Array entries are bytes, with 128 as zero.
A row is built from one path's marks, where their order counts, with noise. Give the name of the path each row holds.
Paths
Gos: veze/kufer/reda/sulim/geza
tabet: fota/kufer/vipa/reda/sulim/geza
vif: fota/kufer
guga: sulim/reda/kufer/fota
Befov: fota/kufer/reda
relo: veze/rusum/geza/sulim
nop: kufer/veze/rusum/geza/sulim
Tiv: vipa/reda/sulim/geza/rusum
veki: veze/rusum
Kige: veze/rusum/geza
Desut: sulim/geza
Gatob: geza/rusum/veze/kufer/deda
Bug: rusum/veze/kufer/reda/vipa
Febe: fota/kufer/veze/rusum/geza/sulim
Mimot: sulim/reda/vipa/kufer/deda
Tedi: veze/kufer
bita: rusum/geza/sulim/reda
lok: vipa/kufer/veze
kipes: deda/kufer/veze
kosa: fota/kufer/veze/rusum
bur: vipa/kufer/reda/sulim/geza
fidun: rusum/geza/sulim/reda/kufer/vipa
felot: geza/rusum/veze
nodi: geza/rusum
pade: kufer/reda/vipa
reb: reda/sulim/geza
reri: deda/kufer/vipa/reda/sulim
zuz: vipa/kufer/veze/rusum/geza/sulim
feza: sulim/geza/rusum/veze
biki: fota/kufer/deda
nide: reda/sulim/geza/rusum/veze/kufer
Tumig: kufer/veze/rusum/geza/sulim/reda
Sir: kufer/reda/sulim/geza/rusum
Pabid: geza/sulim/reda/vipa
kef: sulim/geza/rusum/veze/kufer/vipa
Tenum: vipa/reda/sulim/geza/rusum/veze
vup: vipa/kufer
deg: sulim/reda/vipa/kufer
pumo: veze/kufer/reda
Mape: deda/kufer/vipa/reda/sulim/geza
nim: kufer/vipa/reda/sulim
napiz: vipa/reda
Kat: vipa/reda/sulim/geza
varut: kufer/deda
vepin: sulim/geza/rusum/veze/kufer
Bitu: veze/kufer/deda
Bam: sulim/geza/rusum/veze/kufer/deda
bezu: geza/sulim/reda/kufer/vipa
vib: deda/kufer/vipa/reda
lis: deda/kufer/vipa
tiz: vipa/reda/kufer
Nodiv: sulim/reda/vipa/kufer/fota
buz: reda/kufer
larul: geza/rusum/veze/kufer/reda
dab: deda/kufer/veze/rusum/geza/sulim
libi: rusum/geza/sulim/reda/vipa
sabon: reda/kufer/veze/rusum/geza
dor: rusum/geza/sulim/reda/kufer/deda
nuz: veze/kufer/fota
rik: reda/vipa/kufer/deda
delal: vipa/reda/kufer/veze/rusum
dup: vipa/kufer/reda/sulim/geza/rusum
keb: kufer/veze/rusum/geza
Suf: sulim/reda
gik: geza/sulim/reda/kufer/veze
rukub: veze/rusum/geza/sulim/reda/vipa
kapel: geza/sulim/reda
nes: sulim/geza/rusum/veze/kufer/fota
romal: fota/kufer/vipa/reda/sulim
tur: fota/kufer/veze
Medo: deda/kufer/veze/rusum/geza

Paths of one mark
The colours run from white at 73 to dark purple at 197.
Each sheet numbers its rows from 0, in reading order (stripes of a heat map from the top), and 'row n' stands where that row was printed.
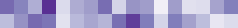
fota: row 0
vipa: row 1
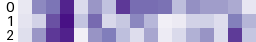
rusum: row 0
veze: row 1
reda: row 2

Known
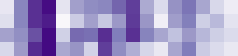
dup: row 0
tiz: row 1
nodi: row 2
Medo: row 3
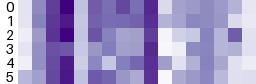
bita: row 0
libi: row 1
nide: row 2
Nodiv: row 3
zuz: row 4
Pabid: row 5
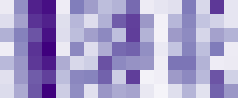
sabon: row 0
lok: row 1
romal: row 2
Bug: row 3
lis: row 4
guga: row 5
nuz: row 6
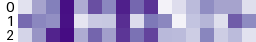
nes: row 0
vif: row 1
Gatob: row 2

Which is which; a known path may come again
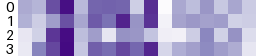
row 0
kapel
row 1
Desut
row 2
Bitu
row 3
bita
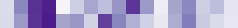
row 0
tiz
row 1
Medo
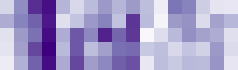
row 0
vib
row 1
romal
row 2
nes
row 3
Kige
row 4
relo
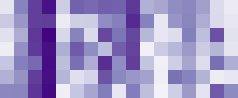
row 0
libi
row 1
vup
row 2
keb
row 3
rukub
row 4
Febe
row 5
lis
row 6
Befov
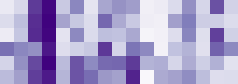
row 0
Tedi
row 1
kipes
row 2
pumo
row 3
vif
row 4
felot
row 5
Pabid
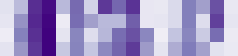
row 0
nop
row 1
sabon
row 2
Bug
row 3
zuz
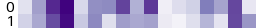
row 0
Sir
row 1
nuz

